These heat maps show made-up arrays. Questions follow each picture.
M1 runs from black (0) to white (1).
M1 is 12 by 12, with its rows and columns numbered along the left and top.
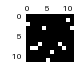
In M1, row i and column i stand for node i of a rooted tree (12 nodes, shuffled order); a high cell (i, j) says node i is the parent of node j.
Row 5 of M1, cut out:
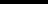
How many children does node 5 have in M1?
0
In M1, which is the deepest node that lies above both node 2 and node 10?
8
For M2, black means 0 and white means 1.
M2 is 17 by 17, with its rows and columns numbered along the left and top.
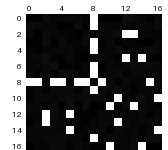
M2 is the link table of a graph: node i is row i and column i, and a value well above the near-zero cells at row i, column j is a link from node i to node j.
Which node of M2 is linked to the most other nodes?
node 8
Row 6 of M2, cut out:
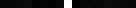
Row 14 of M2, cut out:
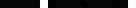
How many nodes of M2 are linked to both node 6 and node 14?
0
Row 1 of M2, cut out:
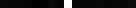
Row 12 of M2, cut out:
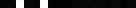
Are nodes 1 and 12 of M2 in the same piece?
no
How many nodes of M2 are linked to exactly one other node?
8
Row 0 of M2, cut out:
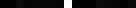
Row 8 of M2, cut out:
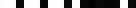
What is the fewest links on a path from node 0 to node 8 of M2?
1
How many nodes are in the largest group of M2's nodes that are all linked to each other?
2
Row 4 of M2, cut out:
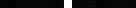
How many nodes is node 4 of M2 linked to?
1
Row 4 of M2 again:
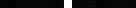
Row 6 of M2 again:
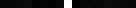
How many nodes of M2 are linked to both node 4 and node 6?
1
